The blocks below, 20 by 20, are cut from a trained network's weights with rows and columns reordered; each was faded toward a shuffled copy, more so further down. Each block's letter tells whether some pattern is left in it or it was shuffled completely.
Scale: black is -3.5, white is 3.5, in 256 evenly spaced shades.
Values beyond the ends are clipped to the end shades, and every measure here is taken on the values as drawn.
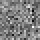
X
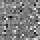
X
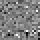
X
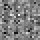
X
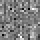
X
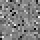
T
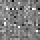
X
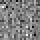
X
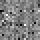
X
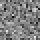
T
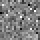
T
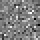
T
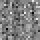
X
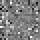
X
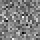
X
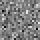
T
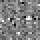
X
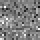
T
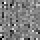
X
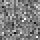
T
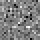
T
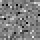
T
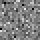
T
